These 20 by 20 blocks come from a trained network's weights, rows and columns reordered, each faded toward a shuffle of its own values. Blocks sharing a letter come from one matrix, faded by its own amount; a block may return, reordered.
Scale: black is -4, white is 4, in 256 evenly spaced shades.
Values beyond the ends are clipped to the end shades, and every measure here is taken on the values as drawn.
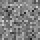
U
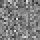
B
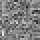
B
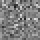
B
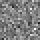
U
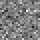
U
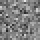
B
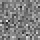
U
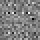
B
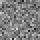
U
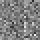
B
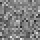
B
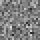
B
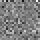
B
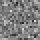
B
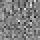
B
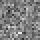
U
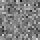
B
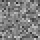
U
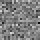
U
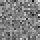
B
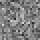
B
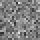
B
